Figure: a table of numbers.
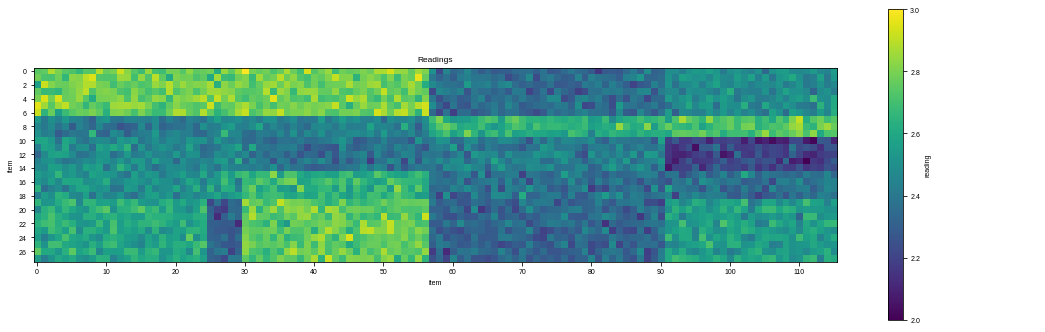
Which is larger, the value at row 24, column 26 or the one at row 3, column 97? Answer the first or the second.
the second
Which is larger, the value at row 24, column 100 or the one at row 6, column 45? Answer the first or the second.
the second
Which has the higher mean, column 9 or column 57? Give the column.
9
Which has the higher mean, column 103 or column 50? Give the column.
50
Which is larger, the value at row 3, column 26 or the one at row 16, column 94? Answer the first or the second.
the first
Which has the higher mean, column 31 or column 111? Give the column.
31
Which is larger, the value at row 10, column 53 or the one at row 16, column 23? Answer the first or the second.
the second
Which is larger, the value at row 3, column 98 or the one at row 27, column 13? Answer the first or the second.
the second
